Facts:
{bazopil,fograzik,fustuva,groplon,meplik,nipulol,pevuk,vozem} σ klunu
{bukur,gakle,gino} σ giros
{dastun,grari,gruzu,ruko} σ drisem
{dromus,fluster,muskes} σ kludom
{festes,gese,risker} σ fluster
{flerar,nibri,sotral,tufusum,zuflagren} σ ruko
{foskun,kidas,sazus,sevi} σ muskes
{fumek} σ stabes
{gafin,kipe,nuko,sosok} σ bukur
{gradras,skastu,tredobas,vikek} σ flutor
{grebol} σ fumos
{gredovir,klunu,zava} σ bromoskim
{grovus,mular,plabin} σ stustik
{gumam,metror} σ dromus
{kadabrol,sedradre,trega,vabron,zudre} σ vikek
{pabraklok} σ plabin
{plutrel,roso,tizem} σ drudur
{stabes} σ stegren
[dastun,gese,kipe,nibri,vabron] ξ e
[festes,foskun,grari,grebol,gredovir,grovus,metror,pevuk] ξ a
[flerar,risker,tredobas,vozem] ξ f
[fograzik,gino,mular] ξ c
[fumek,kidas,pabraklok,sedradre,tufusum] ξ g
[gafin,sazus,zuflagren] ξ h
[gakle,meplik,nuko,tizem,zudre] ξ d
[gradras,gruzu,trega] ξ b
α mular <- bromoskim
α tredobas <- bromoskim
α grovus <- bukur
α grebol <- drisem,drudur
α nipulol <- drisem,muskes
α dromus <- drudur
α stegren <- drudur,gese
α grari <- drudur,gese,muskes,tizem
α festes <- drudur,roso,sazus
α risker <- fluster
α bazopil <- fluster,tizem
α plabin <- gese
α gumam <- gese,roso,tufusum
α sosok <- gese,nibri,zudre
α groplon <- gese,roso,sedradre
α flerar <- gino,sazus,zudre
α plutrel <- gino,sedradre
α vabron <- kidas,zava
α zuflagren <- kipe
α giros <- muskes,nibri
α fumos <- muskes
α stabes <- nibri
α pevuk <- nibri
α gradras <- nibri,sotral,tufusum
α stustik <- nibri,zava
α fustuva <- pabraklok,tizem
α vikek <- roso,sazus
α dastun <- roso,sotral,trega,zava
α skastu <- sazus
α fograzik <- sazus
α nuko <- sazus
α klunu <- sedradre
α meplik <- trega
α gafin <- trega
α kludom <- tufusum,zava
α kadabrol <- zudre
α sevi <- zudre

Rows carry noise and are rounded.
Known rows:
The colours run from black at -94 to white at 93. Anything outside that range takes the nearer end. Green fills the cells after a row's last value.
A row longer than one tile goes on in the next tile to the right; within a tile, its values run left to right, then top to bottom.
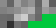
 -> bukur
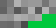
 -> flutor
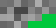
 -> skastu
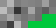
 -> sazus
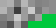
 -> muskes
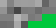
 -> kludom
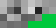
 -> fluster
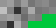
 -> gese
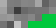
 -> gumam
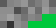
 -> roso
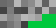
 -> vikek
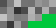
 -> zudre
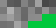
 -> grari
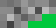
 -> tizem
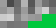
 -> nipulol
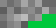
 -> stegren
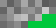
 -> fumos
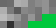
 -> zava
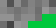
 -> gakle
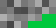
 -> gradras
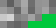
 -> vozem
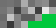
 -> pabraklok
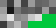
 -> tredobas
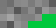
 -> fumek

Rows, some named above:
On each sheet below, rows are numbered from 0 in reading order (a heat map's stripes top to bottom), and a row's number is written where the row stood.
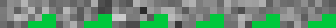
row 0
drudur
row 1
flerar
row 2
meplik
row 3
zava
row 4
kludom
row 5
gruzu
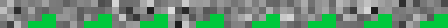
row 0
sazus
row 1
dastun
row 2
risker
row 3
kidas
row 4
stegren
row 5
vozem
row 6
fluster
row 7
sosok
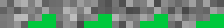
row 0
stabes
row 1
ruko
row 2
gradras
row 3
grovus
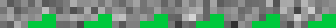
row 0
grebol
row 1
flutor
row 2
gredovir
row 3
bukur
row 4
gino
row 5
muskes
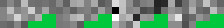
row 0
drisem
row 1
stabes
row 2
zuflagren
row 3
bazopil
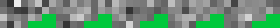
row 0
vabron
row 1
bukur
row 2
sevi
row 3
dromus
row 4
giros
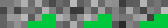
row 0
plabin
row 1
kadabrol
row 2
gafin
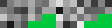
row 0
trega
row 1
kipe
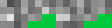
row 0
fustuva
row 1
vozem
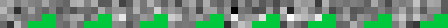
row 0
sazus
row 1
stustik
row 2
fustuva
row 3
pevuk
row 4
mular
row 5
bromoskim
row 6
plutrel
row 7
klunu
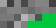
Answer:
nuko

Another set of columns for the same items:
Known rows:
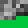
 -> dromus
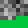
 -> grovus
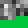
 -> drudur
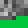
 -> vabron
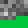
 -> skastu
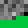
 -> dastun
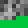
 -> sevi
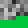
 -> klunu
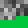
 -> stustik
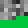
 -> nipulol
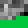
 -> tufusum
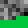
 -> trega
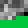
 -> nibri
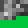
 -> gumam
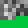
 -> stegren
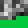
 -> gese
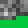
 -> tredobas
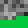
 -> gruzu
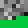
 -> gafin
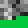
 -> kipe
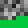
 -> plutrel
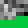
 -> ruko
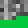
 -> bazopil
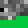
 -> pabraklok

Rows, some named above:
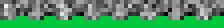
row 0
drudur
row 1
risker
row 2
bukur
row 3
grari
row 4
dromus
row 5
flerar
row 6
fluster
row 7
giros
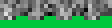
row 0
sosok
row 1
risker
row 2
fumos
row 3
tizem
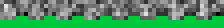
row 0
drisem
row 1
grebol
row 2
kludom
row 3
zava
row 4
tredobas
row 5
vikek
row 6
bromoskim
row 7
gese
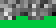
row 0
sosok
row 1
roso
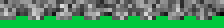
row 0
flutor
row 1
giros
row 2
sazus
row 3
zuflagren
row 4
fumek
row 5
nuko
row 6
kidas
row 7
trega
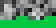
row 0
muskes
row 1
gino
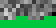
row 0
plabin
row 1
dastun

